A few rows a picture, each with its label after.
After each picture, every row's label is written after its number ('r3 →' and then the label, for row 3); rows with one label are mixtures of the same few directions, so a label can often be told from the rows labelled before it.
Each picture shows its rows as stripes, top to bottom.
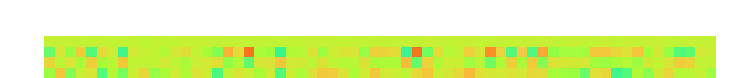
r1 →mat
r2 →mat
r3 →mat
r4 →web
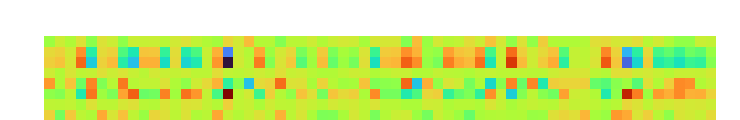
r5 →mat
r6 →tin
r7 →tin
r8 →web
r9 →mat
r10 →tin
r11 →tin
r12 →web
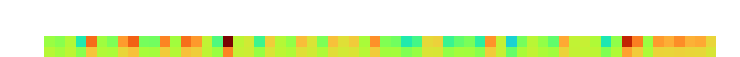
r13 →tin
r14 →tin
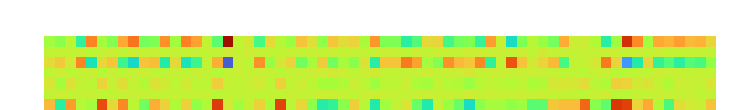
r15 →tin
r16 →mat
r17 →tin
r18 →web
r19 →web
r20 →web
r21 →web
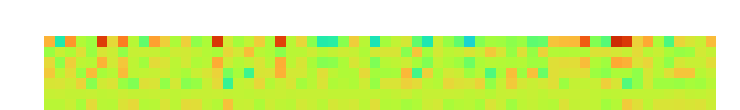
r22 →web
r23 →mat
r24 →web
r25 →mat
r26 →tin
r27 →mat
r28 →tin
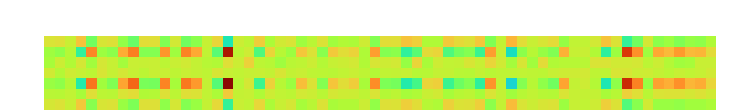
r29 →tin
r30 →tin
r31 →mat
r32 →web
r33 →tin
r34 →tin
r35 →tin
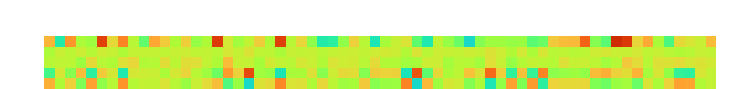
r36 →web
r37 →mat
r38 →tin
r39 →mat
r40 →mat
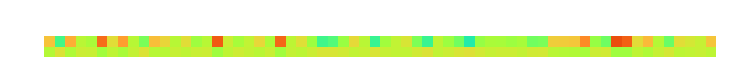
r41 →web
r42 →web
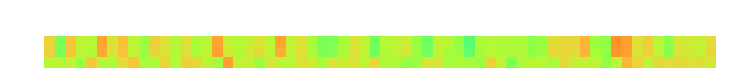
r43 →web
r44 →web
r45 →tin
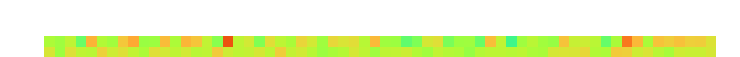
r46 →tin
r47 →web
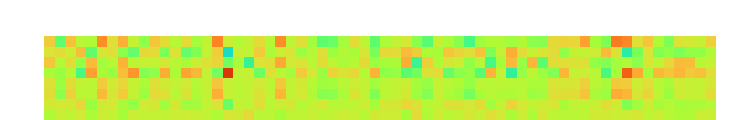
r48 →web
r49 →tin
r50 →mat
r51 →tin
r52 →web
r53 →web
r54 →tin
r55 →mat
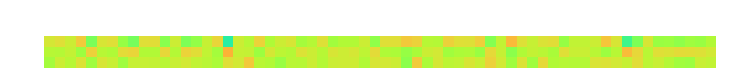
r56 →tin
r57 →tin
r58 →mat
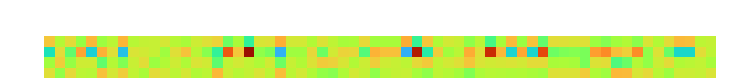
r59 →mat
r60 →mat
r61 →web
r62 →web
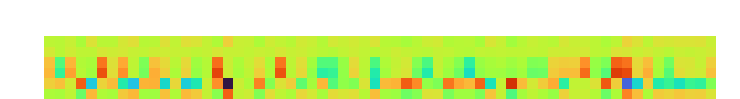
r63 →tin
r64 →web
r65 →web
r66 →web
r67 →tin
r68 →tin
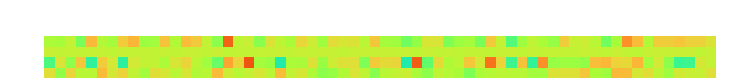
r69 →tin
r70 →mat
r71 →mat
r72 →web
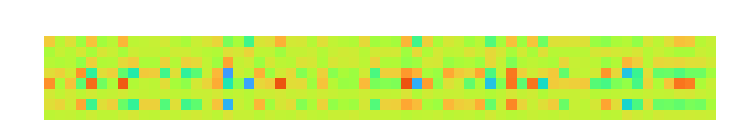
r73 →mat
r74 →mat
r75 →tin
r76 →tin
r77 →mat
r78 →mat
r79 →tin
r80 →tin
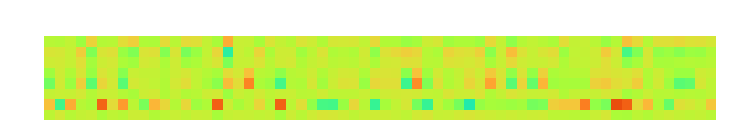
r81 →tin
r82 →tin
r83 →tin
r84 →mat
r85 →mat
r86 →tin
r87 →web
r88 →web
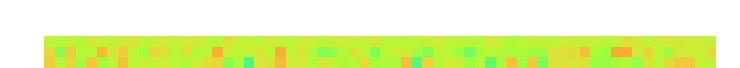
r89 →tin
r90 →web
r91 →mat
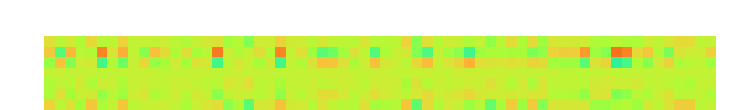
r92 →mat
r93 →web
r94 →web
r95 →web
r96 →mat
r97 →web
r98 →mat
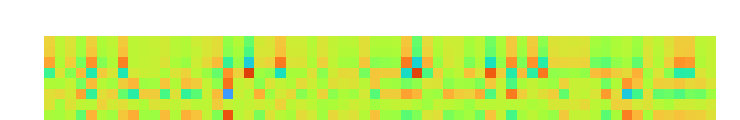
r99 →mat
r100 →mat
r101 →mat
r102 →mat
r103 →tin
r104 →tin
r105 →web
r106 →tin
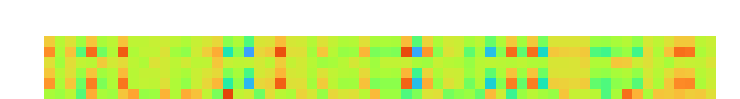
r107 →mat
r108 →mat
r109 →web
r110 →mat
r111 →mat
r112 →tin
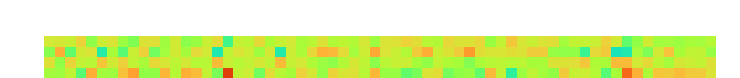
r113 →tin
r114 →web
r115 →web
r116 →tin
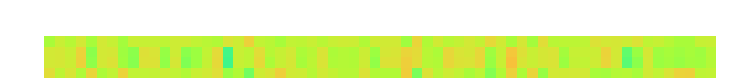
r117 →mat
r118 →tin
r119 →tin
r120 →mat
